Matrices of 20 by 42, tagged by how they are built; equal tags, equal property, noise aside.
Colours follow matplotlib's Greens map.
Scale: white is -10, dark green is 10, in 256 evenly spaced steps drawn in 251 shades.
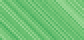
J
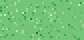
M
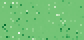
M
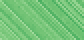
J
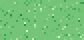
M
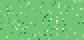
M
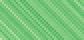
J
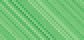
J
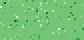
M
